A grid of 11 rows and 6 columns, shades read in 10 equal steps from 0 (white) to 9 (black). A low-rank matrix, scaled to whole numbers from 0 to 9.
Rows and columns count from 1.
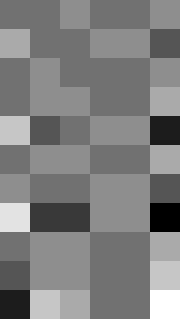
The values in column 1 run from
1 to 8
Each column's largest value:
8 7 7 5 5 9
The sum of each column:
49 50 50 51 51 48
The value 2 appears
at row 5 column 1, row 10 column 6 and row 11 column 2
